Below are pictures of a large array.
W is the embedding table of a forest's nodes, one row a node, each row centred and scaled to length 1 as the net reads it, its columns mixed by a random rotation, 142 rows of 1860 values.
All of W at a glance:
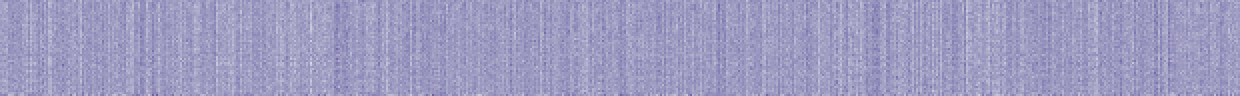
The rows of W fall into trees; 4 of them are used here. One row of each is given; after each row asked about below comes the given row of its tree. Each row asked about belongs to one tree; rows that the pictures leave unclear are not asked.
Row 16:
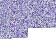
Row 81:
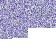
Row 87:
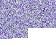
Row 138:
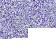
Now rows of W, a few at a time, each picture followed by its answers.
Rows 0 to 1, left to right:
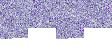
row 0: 138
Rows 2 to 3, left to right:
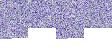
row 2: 16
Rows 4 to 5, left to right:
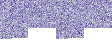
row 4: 81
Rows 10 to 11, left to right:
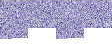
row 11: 87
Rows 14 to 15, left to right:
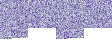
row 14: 16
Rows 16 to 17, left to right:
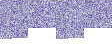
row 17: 87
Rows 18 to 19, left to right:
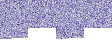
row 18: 16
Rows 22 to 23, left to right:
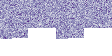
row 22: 138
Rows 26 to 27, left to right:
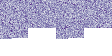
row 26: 16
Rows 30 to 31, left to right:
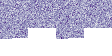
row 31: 138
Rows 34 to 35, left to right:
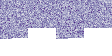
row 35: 16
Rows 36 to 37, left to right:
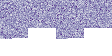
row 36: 138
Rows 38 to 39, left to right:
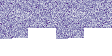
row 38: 87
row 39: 87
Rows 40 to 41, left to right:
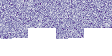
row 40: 138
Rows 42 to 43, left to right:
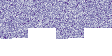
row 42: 138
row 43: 87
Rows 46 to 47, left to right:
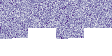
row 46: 87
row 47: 138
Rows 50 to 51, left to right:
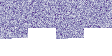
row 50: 16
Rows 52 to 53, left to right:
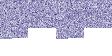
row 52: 16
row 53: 81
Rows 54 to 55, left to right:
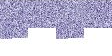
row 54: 81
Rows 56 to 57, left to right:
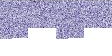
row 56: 87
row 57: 81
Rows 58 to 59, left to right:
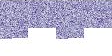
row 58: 16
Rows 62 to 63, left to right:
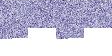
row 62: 87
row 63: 138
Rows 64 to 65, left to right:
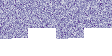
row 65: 81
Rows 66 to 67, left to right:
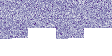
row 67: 87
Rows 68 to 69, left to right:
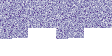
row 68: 81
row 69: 81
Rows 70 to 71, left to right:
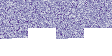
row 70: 16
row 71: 87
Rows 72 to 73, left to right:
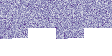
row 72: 87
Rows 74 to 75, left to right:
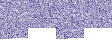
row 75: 87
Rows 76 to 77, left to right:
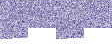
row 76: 81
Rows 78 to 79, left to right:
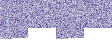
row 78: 16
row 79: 87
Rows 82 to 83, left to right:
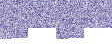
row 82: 16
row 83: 138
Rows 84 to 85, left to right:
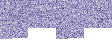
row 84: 81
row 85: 87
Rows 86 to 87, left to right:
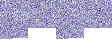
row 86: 87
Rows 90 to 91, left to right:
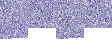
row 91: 138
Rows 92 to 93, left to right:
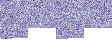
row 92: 138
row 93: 87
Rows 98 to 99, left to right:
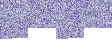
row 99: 81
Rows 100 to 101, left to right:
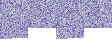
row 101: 16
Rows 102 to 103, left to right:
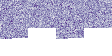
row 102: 138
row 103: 16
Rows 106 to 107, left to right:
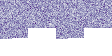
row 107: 87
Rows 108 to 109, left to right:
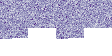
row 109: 138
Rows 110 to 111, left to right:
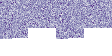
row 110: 87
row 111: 138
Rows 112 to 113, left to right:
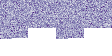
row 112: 16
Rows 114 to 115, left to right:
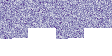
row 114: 138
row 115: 87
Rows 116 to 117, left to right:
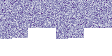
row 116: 81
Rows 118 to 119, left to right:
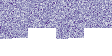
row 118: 87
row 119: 81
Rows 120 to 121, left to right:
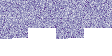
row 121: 87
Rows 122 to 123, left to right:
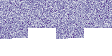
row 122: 87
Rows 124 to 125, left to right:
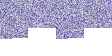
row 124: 138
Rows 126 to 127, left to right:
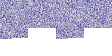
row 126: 138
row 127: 87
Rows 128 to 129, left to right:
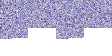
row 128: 87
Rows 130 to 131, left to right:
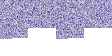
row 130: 81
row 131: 87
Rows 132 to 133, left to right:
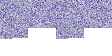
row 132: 138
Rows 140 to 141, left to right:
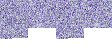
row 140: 138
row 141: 138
